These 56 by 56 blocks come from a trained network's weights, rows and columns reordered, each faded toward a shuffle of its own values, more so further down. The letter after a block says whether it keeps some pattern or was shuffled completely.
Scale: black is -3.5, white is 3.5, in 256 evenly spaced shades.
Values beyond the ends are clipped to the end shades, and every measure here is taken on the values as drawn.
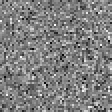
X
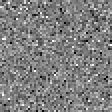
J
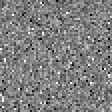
J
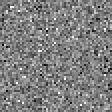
X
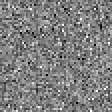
J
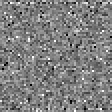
X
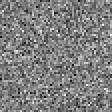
J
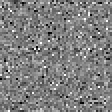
X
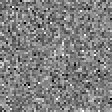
X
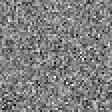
X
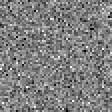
J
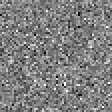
X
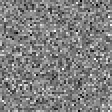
J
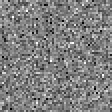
J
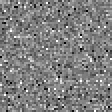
J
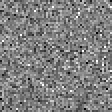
X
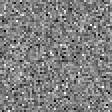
J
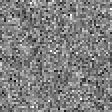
J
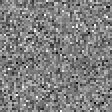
J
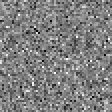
J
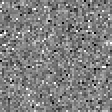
J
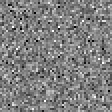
X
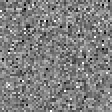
X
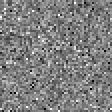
X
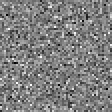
J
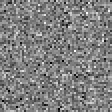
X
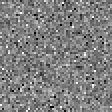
J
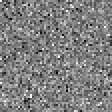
J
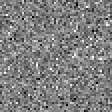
X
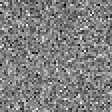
J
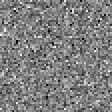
J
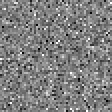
J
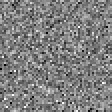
X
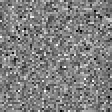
X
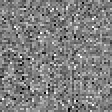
X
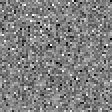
J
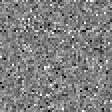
X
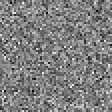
X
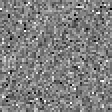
J
